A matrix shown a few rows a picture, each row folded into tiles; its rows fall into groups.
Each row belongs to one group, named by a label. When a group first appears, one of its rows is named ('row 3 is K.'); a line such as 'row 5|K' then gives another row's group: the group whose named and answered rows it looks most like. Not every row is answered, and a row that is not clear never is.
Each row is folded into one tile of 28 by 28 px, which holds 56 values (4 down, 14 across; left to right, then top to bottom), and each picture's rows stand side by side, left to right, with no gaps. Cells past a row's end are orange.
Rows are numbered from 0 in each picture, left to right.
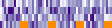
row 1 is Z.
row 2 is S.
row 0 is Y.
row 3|Z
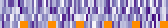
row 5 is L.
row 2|S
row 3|Y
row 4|Y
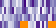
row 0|Y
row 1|L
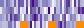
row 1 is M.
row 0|L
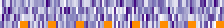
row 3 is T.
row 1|L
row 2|Y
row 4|T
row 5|S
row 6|Z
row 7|L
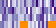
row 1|T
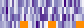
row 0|L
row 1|L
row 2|S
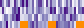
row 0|T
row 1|Z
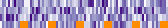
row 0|S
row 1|Y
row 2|Y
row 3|L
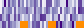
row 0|Z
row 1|L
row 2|Y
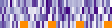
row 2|M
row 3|M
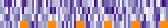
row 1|Z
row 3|Z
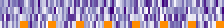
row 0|S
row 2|L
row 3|L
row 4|S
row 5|T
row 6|S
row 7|L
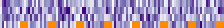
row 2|M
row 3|Z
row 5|S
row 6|S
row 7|Z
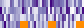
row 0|Z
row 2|M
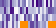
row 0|M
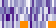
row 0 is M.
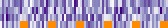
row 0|S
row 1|L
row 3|S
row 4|Z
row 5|M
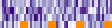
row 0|M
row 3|T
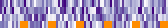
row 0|M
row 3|T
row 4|M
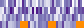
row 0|Y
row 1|Y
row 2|Y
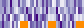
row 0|M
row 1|S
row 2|S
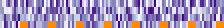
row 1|Y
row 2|M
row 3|Z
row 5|Y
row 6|T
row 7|L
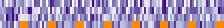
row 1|T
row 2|Y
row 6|Y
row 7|Z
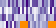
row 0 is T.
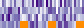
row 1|Z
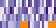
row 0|Y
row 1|L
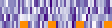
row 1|T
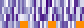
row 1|L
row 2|L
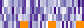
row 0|S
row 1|M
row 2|T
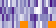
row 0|M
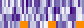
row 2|T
